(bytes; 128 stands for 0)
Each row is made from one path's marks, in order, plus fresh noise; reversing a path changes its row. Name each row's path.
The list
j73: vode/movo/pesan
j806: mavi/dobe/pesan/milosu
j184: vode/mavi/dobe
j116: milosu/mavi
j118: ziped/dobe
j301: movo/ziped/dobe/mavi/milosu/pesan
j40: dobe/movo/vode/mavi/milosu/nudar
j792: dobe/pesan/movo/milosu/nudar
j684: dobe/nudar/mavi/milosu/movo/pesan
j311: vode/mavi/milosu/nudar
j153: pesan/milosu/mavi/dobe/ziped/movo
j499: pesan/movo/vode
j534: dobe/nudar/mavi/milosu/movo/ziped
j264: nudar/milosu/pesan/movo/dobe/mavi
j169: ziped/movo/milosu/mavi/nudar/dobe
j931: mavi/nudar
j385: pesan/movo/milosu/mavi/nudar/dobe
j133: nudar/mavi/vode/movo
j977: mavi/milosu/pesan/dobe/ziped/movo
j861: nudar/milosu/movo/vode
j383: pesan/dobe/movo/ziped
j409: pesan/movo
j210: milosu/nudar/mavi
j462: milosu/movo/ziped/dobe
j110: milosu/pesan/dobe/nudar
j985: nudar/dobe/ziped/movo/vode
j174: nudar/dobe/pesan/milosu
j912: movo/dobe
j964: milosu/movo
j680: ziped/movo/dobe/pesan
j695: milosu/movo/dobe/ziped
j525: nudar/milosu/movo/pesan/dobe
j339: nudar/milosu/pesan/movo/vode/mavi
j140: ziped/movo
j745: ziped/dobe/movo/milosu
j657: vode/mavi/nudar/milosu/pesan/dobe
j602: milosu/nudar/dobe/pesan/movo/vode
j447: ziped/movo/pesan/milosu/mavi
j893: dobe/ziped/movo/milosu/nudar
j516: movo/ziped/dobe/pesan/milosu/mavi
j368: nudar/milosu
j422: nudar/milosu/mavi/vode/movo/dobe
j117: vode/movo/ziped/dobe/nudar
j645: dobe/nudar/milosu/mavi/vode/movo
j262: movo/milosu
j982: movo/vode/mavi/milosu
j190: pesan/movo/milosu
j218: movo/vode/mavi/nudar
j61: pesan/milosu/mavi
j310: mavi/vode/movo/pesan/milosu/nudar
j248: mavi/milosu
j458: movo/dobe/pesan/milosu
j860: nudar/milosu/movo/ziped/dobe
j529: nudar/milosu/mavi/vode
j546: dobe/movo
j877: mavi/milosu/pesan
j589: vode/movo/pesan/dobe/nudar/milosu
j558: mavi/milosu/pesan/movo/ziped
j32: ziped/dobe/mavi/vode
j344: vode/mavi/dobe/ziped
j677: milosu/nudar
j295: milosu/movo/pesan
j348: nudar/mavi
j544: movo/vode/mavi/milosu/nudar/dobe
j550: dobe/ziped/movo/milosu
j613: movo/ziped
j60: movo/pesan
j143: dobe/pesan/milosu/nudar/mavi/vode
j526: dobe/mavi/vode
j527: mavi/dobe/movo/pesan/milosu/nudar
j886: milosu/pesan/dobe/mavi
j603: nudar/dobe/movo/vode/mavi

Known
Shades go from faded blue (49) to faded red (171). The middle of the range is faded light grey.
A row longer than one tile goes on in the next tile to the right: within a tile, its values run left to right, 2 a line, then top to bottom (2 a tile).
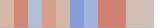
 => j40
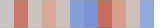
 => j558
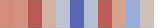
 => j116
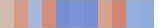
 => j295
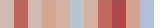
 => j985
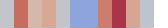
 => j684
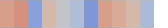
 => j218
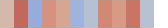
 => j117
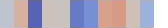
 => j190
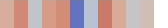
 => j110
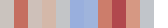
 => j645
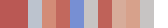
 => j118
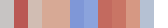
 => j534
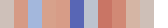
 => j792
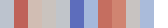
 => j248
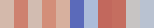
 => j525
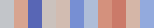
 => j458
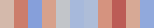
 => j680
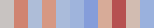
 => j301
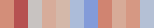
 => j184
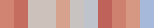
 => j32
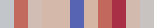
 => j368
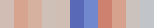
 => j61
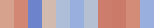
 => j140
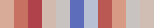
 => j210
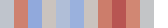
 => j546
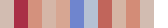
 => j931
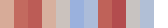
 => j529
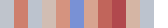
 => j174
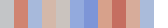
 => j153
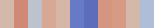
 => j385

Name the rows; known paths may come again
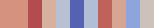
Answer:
j116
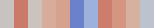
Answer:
j527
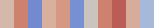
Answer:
j745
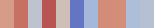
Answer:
j462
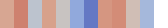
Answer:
j544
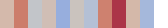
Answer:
j133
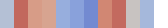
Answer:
j877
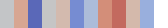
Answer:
j458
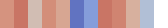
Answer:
j169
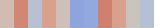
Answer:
j310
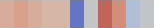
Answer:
j886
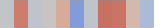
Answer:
j806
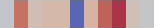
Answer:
j368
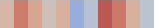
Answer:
j143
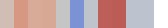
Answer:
j339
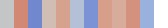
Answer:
j383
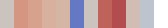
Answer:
j264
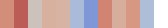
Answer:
j184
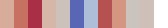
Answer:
j210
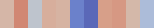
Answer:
j385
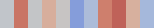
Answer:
j977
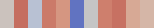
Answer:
j893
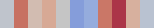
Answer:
j684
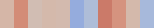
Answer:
j602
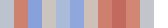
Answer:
j546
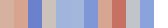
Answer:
j982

